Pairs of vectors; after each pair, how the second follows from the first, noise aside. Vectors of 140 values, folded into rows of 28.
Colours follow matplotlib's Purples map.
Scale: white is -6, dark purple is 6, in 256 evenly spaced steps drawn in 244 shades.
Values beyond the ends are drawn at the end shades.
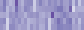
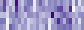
scaled up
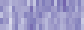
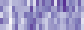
scaled up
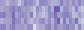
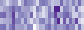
scaled up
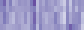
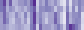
scaled up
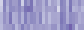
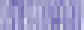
reversed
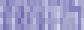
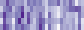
scaled up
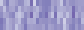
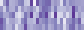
scaled up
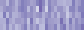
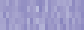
shrunk
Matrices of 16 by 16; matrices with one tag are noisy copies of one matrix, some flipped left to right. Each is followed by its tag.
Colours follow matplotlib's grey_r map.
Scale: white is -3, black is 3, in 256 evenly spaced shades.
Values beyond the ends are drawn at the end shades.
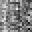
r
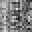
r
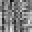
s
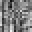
s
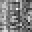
r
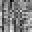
s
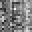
r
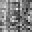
r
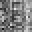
r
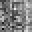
r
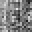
r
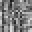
s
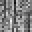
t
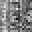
r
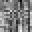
s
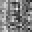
r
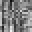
s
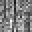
t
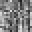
s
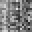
r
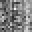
r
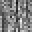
t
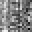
r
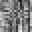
s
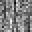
t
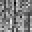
t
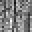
t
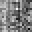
r
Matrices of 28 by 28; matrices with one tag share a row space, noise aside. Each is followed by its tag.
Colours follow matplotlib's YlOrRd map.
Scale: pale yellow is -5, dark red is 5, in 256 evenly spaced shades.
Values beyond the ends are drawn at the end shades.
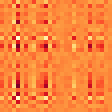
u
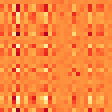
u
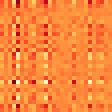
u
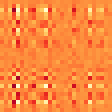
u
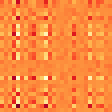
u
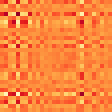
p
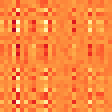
u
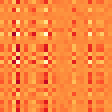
u
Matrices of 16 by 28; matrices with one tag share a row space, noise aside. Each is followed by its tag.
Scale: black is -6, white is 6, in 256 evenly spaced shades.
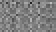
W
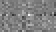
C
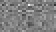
C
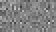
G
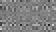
G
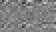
C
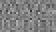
W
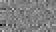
G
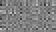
G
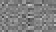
C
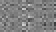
C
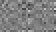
C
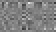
C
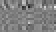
C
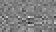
C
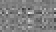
C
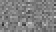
C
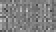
G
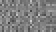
W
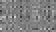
G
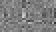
C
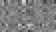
C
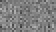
G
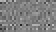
G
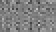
W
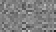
C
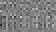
G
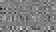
G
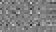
W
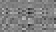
C
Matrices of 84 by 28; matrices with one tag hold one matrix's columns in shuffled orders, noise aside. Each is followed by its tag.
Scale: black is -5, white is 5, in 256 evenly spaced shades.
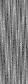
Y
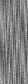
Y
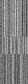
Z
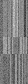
Z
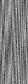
Y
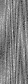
Y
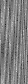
Y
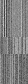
Z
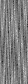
Y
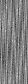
Y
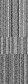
Z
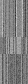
Z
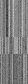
Z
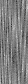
Y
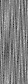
Y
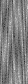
Y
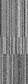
Z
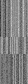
Z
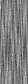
Y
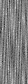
Y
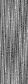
Y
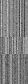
Z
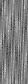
Y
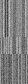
Z
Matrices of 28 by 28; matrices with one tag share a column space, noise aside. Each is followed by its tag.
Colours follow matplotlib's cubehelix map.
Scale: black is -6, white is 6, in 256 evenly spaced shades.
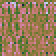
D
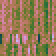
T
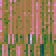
T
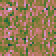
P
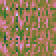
P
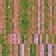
T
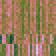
T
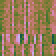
T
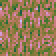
P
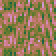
P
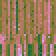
T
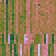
T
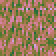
P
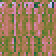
D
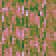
P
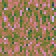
P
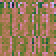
D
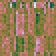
D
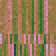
T
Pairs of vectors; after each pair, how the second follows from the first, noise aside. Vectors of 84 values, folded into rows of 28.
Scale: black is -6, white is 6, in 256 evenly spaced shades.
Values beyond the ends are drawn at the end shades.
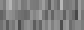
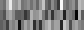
scaled up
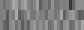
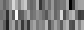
scaled up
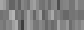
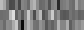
scaled up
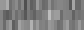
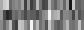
scaled up
